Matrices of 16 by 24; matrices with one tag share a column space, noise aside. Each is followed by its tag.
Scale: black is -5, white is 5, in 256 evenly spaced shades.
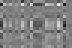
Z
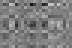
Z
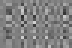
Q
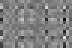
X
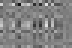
Z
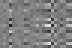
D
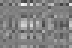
Z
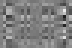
Q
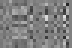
Q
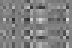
X
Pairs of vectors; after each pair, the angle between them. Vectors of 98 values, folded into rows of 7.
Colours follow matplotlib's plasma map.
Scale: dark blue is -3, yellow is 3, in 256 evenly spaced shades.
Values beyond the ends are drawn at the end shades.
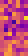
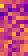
orthogonal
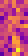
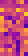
partly opposed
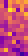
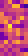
orthogonal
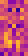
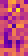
nearly opposite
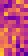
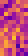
nearly parallel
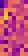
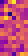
partly aligned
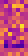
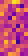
orthogonal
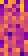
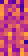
nearly opposite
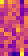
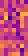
partly opposed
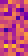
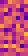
nearly parallel
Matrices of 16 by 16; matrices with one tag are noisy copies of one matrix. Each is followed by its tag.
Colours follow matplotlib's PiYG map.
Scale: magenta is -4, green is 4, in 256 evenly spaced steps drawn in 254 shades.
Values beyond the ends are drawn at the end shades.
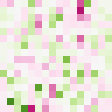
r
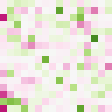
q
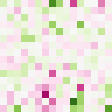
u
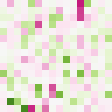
r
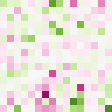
u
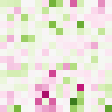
u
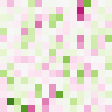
r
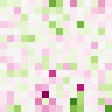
u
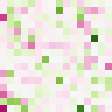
q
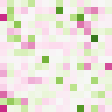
q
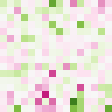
u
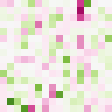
r
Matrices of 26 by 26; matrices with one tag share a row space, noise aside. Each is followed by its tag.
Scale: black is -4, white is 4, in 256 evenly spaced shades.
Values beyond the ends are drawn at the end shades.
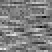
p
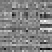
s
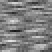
p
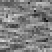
p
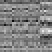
s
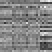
s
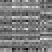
s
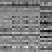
s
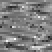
p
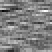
p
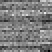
s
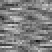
p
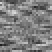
p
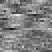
p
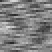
p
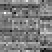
s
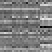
s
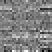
s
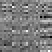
s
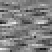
p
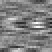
p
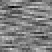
p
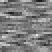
p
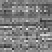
s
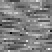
p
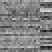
s
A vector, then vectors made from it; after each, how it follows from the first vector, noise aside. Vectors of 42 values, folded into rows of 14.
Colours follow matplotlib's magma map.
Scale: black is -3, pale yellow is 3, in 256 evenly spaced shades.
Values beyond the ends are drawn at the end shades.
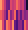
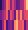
negated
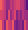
shrunk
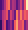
negated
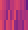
shrunk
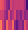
shrunk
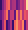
negated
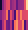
negated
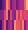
negated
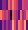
wrapped around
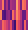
wrapped around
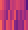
shrunk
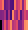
reversed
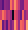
wrapped around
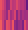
shrunk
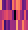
wrapped around
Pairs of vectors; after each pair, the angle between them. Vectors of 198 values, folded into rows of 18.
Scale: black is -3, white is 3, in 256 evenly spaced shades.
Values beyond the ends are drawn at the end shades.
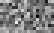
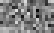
nearly parallel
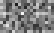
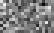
partly aligned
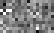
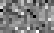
partly opposed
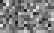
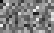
nearly parallel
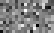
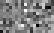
nearly parallel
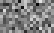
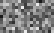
nearly opposite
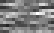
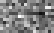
partly opposed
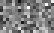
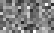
nearly parallel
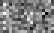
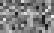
partly aligned
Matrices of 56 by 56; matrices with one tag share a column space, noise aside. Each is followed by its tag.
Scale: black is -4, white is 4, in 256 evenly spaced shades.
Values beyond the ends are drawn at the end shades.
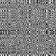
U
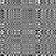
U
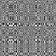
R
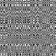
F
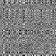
U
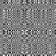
U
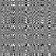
F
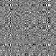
F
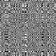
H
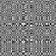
R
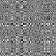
R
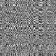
F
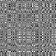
H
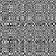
R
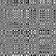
U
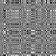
U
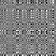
U
